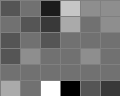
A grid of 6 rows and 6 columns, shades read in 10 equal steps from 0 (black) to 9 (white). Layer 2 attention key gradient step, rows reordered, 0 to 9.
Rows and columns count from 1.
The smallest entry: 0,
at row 6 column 4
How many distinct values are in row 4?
3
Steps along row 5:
same same same same same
